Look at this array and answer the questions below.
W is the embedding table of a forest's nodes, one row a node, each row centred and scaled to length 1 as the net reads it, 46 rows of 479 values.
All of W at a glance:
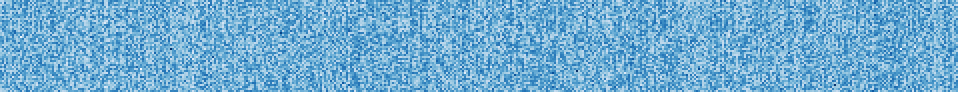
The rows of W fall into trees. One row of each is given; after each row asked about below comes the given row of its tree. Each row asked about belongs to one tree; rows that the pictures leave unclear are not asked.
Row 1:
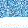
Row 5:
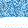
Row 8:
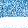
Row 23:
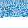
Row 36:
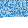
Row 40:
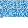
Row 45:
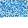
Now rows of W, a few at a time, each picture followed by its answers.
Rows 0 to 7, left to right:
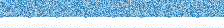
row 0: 45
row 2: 45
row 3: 36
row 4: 1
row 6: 36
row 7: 1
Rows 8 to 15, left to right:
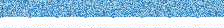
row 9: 40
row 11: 36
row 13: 5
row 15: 36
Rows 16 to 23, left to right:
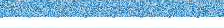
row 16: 1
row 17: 45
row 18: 8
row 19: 23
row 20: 23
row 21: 8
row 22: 40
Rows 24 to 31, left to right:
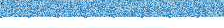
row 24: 1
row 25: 8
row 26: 40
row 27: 5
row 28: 36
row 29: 23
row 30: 36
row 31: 23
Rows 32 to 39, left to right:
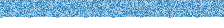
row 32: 45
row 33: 5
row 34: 45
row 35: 5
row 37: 8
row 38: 40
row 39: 8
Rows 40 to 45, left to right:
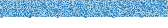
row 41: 23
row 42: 40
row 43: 36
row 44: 1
